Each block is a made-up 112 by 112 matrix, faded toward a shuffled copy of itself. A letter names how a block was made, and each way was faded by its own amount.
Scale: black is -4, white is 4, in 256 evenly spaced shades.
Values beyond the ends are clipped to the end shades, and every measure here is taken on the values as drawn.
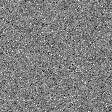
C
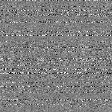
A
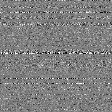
A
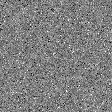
C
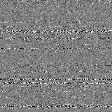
A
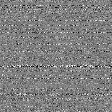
A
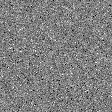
C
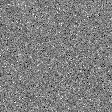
C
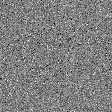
C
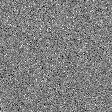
C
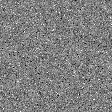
C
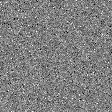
C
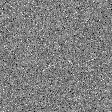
C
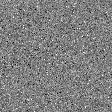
C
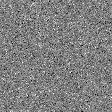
C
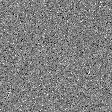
C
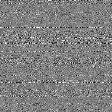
A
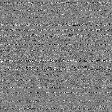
A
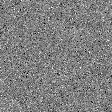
C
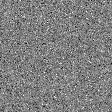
C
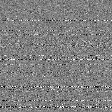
A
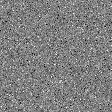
C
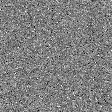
C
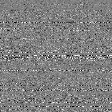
A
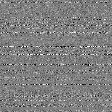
A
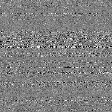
A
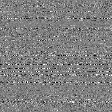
A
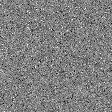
C
